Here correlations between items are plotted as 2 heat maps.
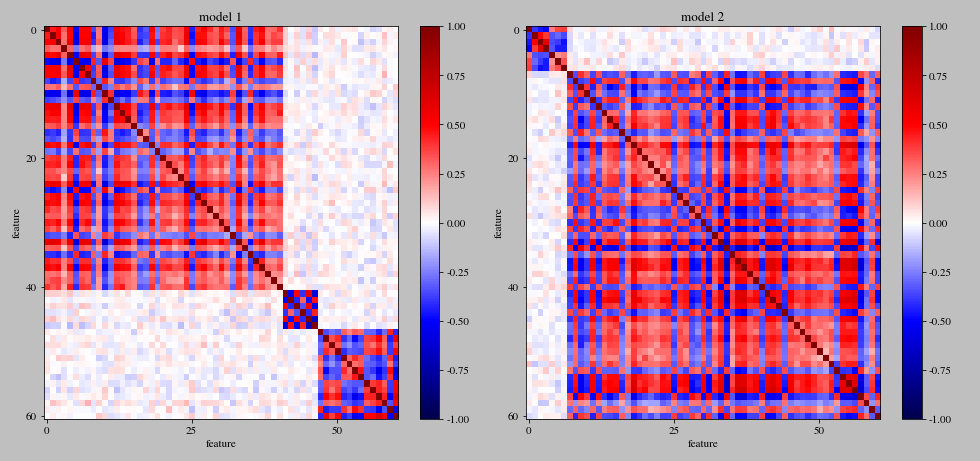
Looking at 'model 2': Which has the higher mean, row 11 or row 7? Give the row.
11
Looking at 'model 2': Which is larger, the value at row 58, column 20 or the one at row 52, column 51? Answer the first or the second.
the second
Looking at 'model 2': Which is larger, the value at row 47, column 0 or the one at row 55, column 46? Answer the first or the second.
the second
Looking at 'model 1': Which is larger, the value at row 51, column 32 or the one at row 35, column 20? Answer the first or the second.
the first
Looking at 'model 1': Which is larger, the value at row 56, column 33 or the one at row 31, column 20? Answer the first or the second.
the second
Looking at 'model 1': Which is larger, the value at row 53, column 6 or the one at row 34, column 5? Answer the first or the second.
the first
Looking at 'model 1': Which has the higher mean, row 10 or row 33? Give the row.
33
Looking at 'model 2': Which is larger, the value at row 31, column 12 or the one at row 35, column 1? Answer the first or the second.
the first
